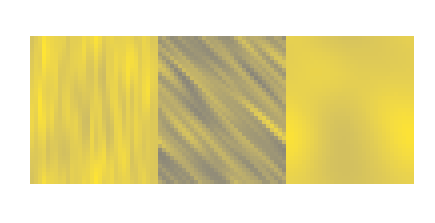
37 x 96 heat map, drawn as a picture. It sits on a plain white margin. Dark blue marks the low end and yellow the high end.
The table splits into one row of 3 panels. Panel 1,1: very high, streaked downward, faint in contrast. Panel 1,2: high, slanting down to the right. Panel 1,3: very high, smooth, faint in contrast.
